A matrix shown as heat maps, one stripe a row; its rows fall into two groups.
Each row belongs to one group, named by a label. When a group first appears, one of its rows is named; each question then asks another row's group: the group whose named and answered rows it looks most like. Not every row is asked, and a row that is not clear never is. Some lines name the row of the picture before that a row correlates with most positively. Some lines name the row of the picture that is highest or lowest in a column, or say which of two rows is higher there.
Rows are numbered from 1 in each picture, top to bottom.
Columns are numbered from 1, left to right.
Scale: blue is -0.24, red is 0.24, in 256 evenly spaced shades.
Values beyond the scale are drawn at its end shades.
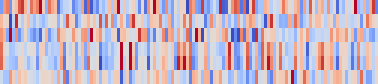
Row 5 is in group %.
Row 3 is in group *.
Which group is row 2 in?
%
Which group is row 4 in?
%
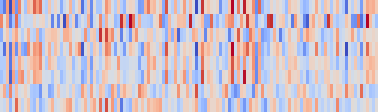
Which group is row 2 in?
%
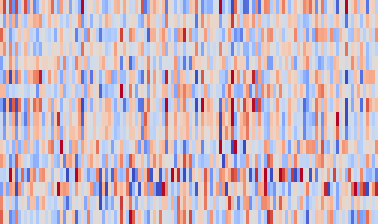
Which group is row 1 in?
*
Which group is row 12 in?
%
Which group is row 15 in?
%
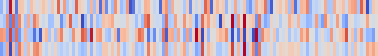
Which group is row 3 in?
*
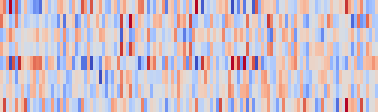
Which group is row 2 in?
%
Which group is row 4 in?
%
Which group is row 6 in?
%
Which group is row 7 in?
%
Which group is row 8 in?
*
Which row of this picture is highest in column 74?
8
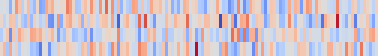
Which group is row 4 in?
*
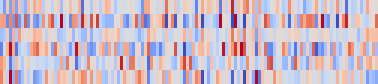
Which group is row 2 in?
*
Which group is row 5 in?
%
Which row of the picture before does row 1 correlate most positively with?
2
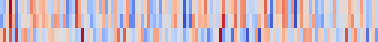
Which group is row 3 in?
*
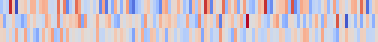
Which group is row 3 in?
*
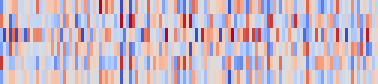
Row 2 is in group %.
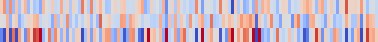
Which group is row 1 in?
*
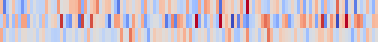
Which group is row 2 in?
*
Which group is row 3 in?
%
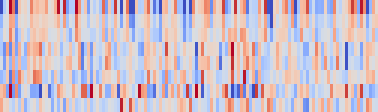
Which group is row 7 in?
*
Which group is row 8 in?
%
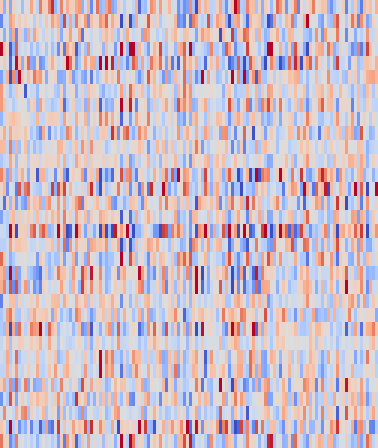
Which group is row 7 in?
%
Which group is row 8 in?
%
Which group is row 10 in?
*
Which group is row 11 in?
*
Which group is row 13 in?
%
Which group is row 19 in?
%
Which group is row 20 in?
*
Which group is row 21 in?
*
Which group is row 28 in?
*
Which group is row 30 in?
*
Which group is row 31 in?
*
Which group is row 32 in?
%
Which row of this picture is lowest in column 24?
17
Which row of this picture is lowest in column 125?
31
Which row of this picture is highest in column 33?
1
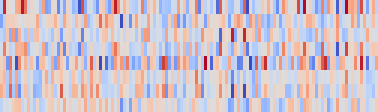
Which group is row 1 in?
*
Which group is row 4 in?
*
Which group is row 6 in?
*
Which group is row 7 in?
*
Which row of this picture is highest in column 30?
5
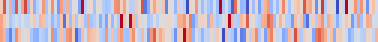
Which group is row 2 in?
%
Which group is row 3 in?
%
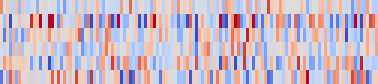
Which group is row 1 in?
%
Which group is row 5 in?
*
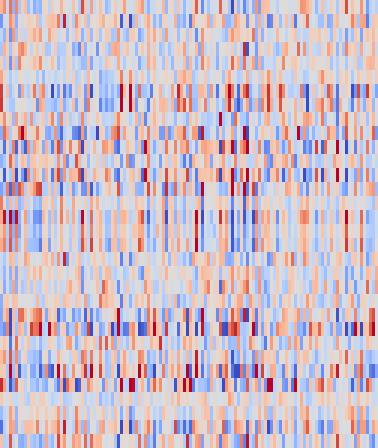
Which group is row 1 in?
*
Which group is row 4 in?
*
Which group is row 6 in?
%
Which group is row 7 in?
%
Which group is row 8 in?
%
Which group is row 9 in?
*
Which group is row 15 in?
*
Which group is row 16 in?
*
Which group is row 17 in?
*
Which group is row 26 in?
*
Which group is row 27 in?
*
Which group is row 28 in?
%
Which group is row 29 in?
%
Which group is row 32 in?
*
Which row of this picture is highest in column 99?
28
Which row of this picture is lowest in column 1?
31
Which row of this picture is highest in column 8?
10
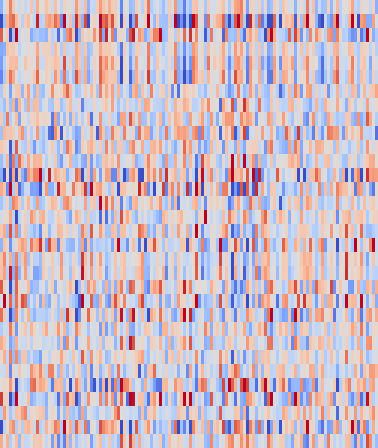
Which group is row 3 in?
%
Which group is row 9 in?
%
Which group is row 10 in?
*
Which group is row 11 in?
%
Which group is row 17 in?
*
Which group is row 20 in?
*
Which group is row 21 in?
%
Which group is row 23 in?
%
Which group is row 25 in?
%
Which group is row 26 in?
*
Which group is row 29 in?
%
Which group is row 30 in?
*
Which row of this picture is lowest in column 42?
13
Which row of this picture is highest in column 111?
21
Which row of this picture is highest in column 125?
18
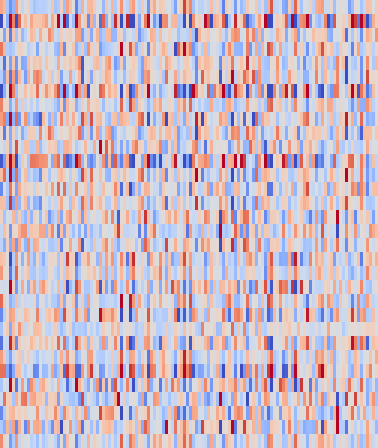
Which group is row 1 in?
%
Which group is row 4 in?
%
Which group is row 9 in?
*
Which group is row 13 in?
*
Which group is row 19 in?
%
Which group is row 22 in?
%
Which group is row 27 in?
%
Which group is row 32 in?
%
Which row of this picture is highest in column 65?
7
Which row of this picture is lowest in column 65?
27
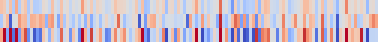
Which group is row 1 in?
*
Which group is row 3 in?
*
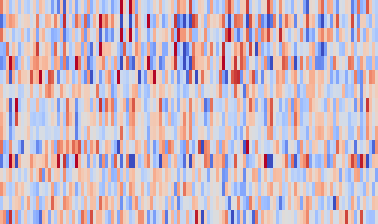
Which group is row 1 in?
%
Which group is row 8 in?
%
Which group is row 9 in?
%
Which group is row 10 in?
%
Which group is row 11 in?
*
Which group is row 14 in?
%
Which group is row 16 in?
*
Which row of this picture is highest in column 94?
3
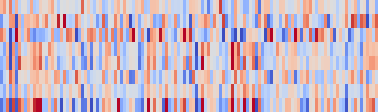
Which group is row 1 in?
*
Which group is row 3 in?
%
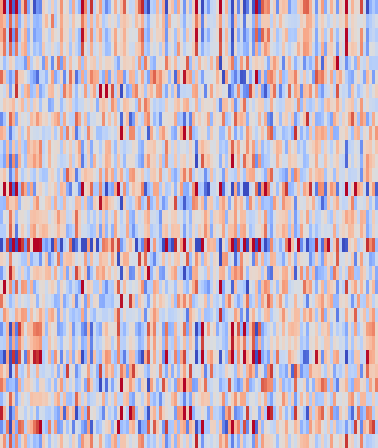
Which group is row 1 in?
*
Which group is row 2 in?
*
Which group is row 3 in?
*
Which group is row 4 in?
*
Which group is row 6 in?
%
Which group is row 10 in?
%
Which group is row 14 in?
*
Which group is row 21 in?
*
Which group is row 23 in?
*
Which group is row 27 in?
%
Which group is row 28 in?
%
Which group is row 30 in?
%
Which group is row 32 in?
*
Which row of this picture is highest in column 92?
7
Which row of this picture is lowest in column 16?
18
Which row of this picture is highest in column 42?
1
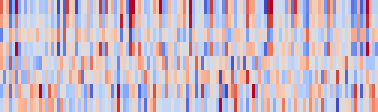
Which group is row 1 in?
%
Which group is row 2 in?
%
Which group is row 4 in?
%
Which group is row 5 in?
*
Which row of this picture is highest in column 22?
3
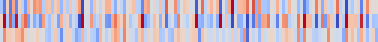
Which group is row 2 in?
*
